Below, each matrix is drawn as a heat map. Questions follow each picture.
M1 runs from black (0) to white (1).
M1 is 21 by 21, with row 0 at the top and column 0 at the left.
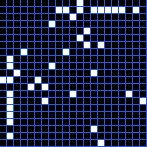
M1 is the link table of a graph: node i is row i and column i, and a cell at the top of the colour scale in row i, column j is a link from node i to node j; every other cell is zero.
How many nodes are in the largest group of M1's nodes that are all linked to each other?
2
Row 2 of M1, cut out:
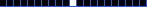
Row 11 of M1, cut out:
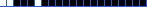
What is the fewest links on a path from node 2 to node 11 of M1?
4
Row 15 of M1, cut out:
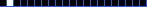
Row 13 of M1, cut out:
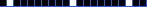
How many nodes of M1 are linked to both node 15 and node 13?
1
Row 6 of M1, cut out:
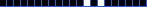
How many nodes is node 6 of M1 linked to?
2
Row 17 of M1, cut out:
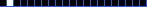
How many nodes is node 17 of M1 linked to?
1
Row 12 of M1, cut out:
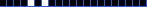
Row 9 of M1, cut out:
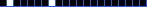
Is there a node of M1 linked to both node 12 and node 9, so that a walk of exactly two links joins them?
no
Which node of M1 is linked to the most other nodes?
node 1
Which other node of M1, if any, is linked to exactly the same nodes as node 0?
node 5
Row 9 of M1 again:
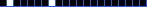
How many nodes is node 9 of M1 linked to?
2
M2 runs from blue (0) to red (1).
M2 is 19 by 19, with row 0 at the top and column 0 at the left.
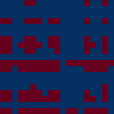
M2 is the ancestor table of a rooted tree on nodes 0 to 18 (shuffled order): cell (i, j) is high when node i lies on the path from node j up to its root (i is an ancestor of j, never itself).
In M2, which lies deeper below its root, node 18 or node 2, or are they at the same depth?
the same depth
